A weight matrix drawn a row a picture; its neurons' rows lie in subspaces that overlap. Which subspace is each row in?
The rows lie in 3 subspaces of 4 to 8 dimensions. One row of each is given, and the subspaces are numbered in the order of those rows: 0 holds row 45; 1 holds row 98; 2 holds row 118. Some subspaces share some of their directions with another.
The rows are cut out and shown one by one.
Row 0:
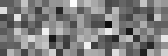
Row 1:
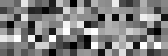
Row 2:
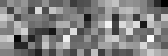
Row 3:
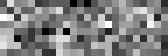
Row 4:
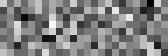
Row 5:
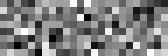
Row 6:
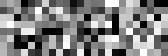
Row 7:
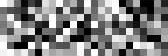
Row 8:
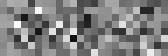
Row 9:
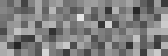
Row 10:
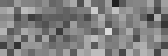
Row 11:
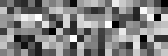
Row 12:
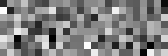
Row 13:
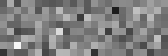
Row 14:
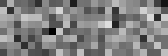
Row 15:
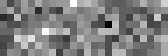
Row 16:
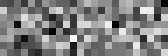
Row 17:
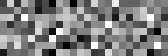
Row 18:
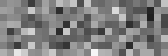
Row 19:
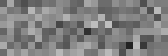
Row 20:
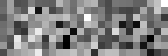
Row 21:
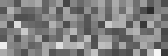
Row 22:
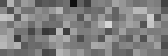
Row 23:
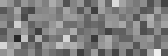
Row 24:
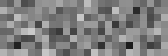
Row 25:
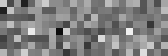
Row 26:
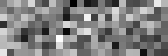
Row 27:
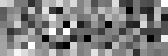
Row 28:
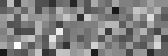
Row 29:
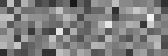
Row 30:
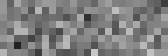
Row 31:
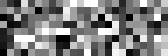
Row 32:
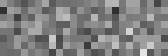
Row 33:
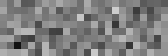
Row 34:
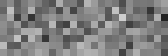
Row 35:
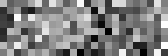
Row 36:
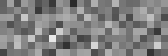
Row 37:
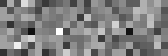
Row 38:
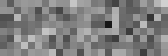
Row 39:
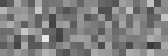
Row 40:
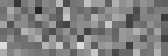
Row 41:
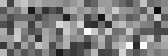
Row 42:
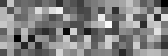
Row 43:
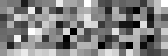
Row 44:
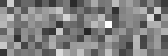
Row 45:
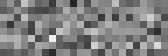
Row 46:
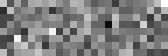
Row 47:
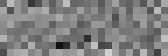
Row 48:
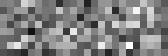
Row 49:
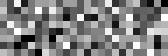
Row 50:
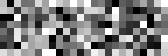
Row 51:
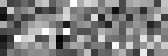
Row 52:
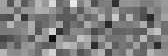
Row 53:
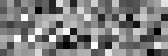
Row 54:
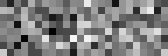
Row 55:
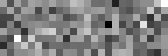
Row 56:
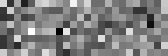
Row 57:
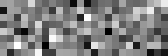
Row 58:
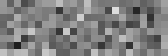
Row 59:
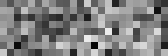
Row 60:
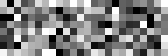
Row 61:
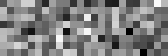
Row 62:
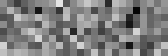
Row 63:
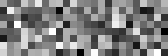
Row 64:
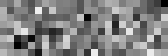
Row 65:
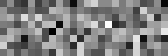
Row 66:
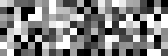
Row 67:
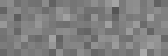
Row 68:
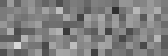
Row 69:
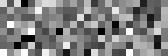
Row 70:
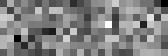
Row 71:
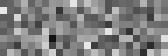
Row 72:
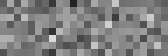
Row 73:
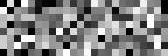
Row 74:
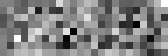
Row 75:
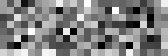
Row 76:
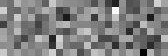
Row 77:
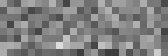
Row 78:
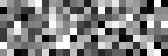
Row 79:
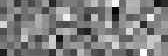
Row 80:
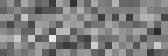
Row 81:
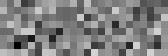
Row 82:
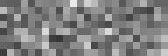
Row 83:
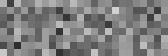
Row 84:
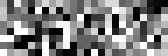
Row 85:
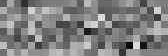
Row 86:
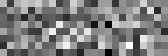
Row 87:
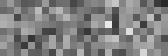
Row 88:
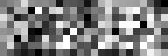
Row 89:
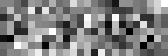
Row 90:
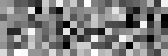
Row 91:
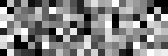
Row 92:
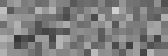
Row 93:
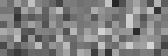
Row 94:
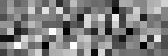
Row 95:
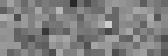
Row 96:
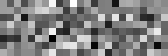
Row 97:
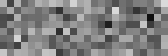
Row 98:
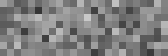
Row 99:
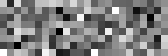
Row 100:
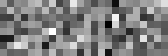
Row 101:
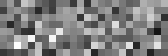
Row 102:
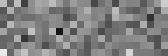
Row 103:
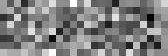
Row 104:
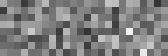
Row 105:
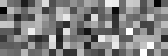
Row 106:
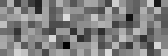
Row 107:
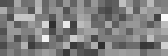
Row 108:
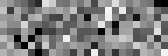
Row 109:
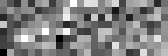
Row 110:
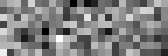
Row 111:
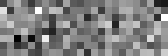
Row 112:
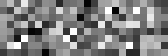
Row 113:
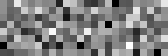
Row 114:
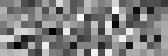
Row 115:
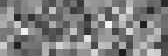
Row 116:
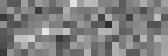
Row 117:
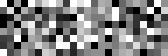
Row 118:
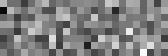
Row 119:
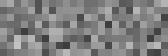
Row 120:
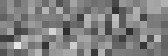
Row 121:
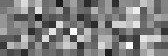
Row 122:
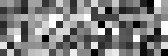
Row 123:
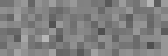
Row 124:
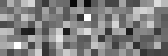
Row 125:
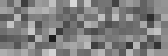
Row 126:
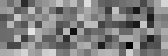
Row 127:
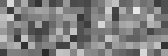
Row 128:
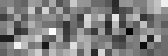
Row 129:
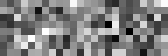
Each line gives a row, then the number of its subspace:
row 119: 1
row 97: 0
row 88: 0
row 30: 0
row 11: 1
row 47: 1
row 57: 2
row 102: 2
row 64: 0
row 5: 2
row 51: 2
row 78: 1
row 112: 1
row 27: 1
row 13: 0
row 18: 1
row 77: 1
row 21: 1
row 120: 0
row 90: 1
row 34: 1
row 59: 1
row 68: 0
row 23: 1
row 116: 2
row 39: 1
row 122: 1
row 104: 2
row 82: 2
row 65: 1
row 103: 0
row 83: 0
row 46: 2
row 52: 0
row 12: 2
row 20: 0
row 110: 2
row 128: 0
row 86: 0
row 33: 0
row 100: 0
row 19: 0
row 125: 0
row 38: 2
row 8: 1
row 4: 1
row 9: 1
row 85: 0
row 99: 0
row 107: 1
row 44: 0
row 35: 1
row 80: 0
